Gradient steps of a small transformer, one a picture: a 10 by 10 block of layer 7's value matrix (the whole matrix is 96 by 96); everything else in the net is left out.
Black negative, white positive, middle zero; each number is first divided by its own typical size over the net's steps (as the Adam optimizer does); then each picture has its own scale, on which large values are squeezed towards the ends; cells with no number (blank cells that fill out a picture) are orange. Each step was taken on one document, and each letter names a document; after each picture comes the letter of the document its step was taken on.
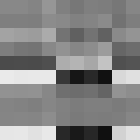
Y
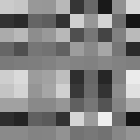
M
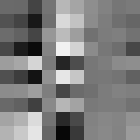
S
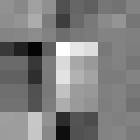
S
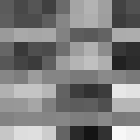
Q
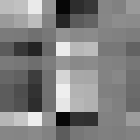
S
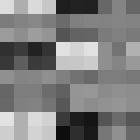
S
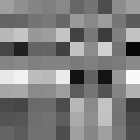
M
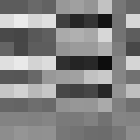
Y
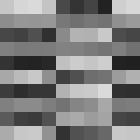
Y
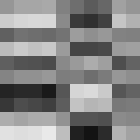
Y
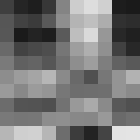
Q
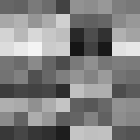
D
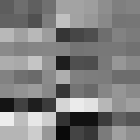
S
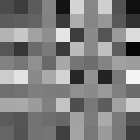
M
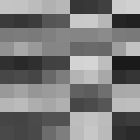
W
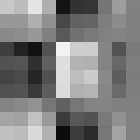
S
